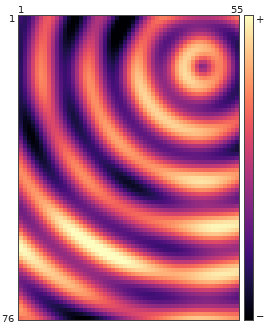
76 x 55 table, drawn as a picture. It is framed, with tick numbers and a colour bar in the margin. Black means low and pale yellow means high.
There are no lone odd cells. Concentric rings centre on the top right. Neither half mirrors the other.
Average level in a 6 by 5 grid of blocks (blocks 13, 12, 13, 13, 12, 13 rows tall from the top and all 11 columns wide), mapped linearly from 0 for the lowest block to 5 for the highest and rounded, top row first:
10032 / 22342 / 01332 / 32134 / 45324 / 22234
